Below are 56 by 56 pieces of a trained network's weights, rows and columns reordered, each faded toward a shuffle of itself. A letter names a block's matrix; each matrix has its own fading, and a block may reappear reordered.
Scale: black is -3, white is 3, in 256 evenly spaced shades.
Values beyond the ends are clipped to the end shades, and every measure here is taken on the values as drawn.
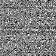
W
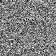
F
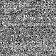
W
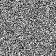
F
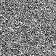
F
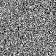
F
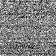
W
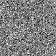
F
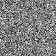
F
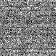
W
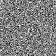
F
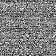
W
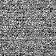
W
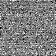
W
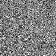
F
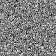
F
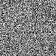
F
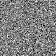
F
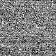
W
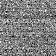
W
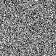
F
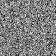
F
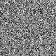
F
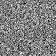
F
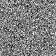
F
